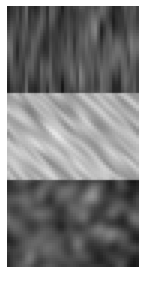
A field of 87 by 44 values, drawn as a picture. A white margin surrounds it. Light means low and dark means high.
It is made of 3 by 1 panels. Panel 1,1: high, streaked downward. Panel 2,1: low, slanting down to the right. Panel 3,1: high, blotchy.
